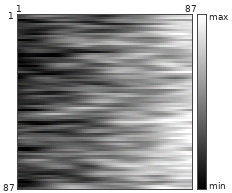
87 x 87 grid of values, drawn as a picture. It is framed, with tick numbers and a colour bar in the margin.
Ninth with the highest average: bottom right. Slope: up to the right. Ninth with the lowest average: top left. Grain: streaks across.
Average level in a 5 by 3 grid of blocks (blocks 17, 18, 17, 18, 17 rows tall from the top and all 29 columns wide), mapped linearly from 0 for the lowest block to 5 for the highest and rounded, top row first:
1 2 4 | 0 2 4 | 1 3 4 | 1 2 5 | 1 3 5
